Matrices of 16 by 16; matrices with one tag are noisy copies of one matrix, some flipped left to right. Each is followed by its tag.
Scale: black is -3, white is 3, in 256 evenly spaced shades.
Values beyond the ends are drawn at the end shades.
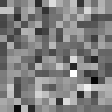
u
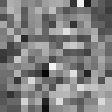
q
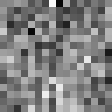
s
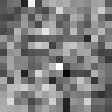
q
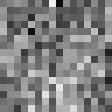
s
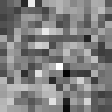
q
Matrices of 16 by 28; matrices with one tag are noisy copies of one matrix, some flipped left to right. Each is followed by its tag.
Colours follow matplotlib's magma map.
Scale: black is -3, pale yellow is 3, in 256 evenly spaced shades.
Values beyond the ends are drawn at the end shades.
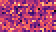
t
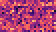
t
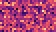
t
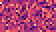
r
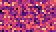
t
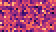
t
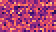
t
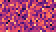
r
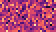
r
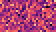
r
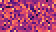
r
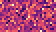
r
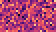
r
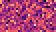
r
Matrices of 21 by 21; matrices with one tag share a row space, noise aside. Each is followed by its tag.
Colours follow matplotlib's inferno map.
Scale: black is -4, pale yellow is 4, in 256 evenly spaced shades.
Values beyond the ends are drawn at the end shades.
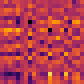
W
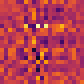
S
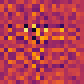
S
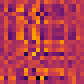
S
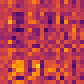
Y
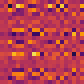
Y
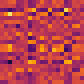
W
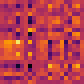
W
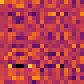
Y
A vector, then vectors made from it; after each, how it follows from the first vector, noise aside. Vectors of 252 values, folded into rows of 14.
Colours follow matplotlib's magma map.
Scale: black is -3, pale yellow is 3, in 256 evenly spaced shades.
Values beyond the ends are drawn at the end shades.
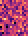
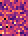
sign-scrambled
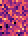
copied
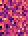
copied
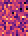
reversed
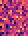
copied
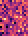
copied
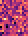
copied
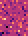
partly zeroed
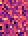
copied
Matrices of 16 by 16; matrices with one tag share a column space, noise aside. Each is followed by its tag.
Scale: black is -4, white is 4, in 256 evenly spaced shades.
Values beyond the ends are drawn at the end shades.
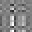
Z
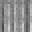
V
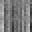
V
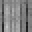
V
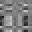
Z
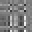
Z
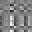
Z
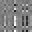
Z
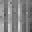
V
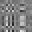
Z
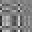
Z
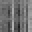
V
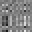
Z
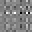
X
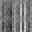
V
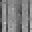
V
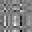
Z
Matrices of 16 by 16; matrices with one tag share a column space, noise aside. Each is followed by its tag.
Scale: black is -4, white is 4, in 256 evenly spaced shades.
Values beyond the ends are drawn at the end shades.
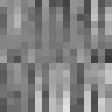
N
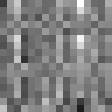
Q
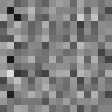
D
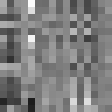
Q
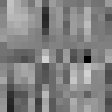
N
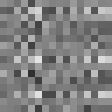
D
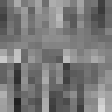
N
